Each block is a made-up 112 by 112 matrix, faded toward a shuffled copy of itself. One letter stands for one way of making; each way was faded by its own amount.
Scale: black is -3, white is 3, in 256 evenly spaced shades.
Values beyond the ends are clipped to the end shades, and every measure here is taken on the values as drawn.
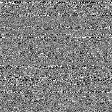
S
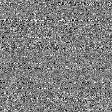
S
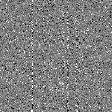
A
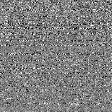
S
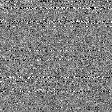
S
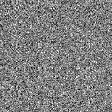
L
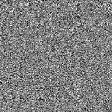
L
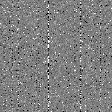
A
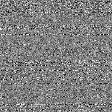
S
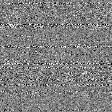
S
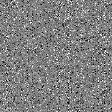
A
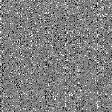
A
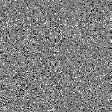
A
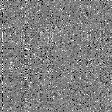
A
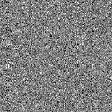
L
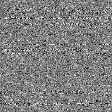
S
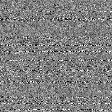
S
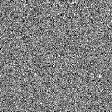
L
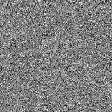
L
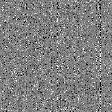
A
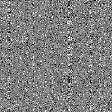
A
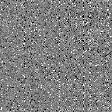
A
